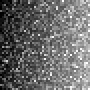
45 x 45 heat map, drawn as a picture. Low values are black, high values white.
Slope: up to the right. Grain: fine. Ninth with the lowest average: top left. Odd rows or columns: none.
